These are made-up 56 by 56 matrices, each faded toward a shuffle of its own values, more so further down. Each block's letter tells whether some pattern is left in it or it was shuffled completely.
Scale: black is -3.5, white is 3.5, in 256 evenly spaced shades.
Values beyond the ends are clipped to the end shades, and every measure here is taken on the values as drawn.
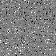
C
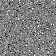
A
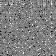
C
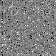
C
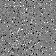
C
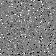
C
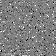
C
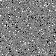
A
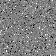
A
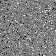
A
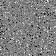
A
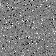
A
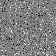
A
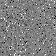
C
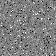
A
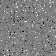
A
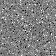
A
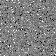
C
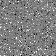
C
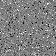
A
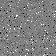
A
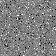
C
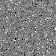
A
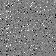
C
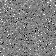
C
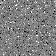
C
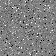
A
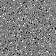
A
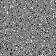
A
